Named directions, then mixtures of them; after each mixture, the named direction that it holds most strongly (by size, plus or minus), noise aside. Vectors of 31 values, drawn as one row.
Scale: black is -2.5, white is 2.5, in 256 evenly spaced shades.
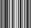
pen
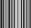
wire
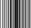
pen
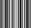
pen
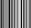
wire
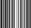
pen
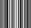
pen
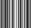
pen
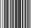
wire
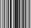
pen
